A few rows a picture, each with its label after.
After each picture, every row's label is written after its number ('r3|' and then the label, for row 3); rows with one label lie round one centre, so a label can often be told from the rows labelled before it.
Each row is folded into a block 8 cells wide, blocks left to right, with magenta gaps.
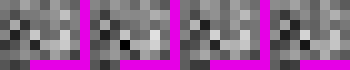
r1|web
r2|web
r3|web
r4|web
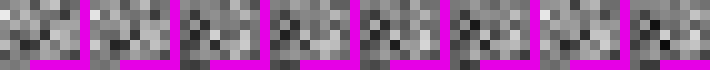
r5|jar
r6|jar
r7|web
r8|web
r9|web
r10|web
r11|jar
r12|web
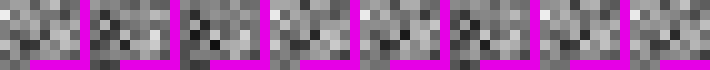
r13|jar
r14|web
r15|web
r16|jar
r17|jar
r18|web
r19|jar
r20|jar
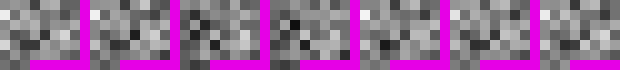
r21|jar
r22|jar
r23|web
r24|web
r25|jar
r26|jar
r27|jar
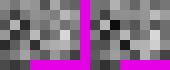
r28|web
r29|web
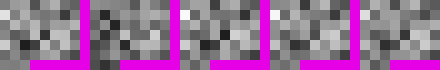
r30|jar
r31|web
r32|jar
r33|jar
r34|jar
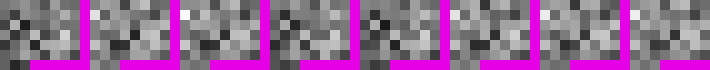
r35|web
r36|jar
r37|jar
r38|web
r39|web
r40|jar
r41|jar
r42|jar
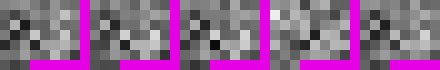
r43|web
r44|web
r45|web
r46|jar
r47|web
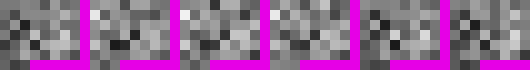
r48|web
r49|jar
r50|jar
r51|jar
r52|web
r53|web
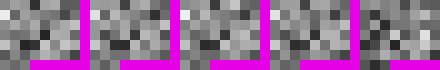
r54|jar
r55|jar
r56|jar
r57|jar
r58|web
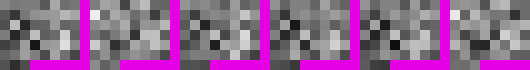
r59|web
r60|jar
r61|web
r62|web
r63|web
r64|jar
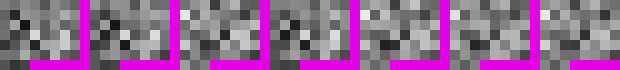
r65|web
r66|web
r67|jar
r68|web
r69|jar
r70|jar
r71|jar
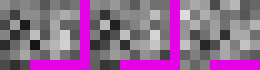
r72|web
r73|web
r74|jar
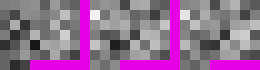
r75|web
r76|jar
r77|jar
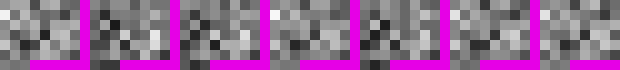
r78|jar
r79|web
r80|web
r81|jar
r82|web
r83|jar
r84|jar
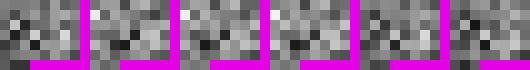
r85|web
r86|jar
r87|jar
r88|jar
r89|web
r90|web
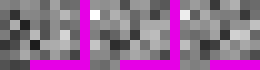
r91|web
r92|jar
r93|jar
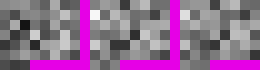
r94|web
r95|jar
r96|jar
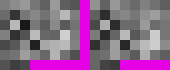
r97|web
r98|web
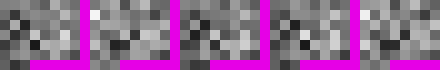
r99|web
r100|jar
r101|web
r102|web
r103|jar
